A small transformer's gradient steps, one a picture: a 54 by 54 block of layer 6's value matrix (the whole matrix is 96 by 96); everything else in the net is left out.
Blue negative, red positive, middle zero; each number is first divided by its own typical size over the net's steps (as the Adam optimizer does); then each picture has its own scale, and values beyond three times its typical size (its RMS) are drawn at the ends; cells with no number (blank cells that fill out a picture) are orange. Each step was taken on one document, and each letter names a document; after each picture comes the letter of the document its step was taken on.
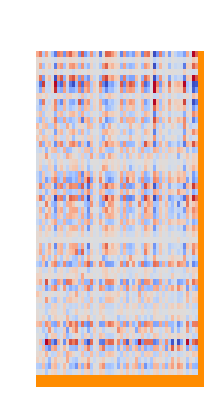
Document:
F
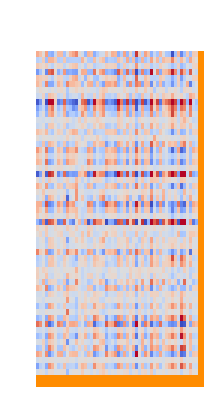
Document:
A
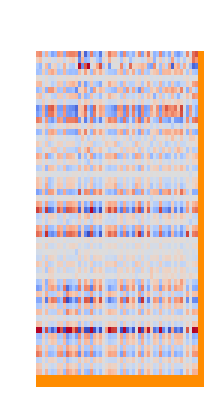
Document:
A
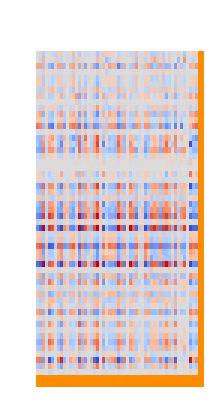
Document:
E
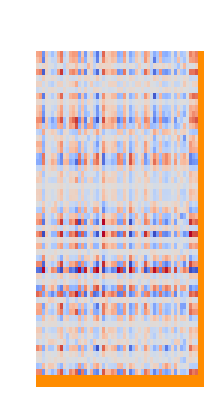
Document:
E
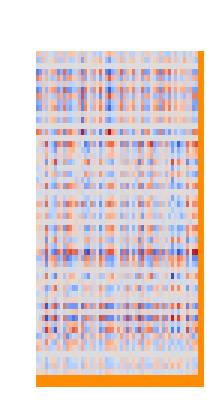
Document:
F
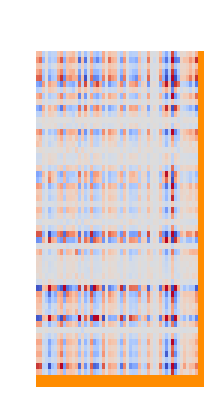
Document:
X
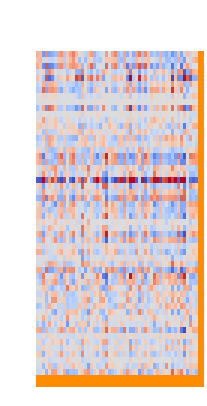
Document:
A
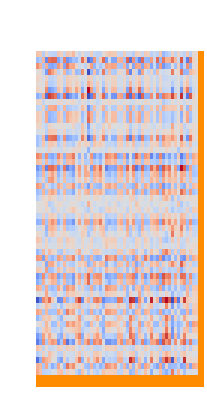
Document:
A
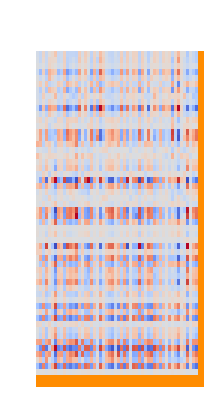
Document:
F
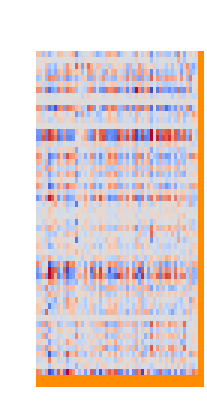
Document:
A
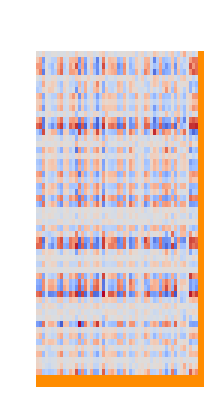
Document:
E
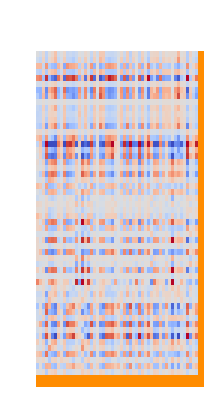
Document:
F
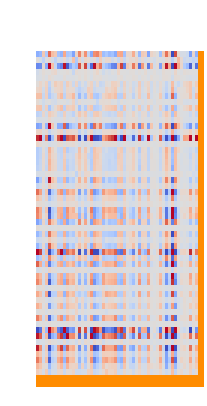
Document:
X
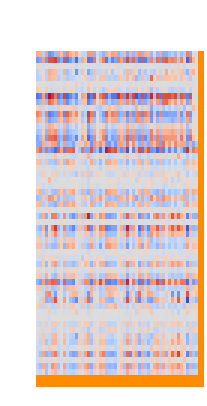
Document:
A
